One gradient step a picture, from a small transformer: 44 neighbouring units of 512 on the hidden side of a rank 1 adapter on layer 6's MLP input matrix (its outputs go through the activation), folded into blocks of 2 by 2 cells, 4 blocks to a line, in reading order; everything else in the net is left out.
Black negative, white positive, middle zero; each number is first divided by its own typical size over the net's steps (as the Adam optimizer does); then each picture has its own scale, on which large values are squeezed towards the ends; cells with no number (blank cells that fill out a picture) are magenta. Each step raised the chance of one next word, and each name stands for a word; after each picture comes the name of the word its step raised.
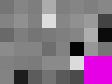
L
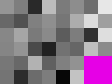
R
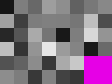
R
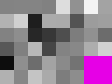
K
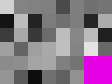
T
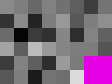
T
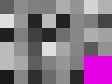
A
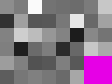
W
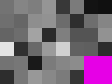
K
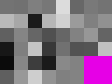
K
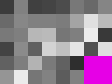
K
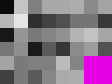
A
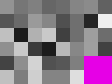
R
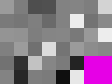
L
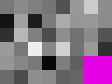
T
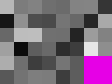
W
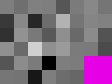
T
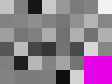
R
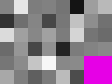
L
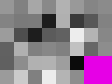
W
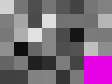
W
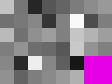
L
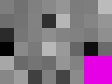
R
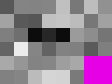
W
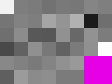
T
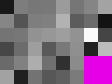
R
